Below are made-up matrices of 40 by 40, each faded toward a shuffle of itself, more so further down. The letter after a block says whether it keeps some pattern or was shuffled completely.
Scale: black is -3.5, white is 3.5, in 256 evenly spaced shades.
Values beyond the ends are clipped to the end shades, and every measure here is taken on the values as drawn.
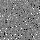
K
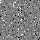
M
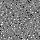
K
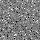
K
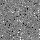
K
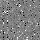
M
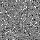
K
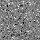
M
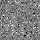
M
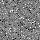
K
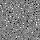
M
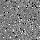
M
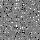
M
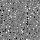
M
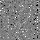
M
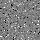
K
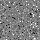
M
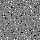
K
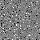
M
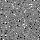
M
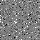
M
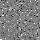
M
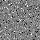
K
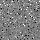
K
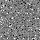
K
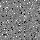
M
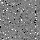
M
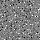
K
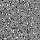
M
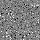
M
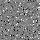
M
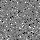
K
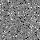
K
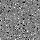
M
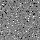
K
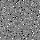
K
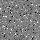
K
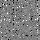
M
